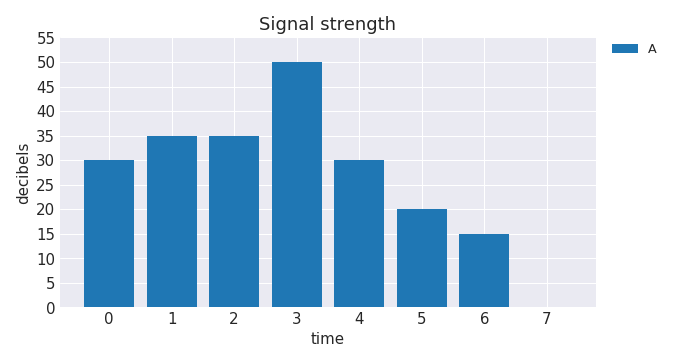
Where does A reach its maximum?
3
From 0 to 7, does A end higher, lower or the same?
lower
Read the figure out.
Title: Signal strength
x-axis: time, ticks 0 1 2 3 4 5 6 7
y-axis: decibels, ticks 0 5 10 15 20 25 30 35 40 45 50 55
Legend: A
Values:
A: 30 35 35 50 30 20 15 0
